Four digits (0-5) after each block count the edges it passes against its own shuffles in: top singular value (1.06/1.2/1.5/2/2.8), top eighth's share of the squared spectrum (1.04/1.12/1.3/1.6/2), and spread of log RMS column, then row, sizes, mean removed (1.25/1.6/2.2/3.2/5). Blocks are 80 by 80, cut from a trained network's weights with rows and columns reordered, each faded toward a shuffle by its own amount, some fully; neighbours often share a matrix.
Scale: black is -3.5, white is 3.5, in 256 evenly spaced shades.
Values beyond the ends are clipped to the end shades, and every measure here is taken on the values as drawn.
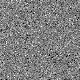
2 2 0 1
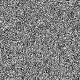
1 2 0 0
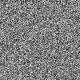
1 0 0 0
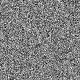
0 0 0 0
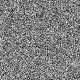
1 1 0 0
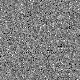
2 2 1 1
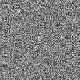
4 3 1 1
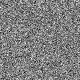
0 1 0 0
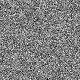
0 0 0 0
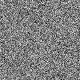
1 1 0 0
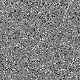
2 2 0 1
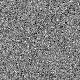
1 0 0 0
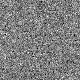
0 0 0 0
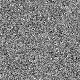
0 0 0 0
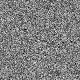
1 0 0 0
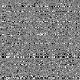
4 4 1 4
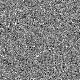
2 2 0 1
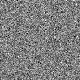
2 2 0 0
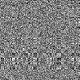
4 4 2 3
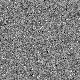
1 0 0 0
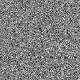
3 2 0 1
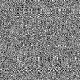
4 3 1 2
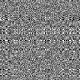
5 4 2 3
